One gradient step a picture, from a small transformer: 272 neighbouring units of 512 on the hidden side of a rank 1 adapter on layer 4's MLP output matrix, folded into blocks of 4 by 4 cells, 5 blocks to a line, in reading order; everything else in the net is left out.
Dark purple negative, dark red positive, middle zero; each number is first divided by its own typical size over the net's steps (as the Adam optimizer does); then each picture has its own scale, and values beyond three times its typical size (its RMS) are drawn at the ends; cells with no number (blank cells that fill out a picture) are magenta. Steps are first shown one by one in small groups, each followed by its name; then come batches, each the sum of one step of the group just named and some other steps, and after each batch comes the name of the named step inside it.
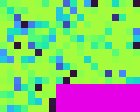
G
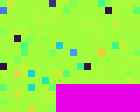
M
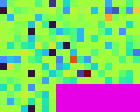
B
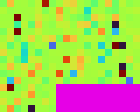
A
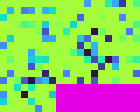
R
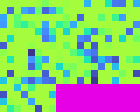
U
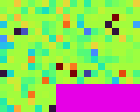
U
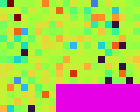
A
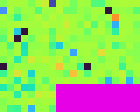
M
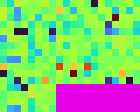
U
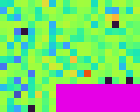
B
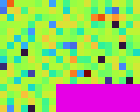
B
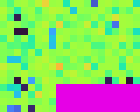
G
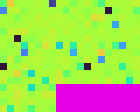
M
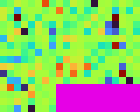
A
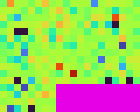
U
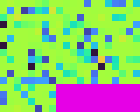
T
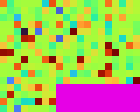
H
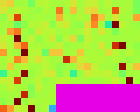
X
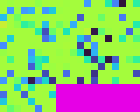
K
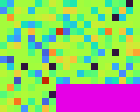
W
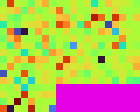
X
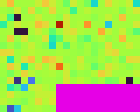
H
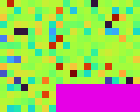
H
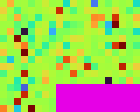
X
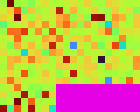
X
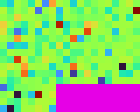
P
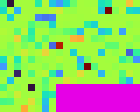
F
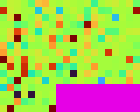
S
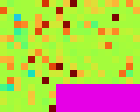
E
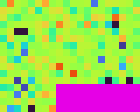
S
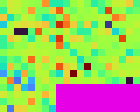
F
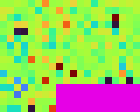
E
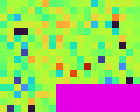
F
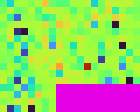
F
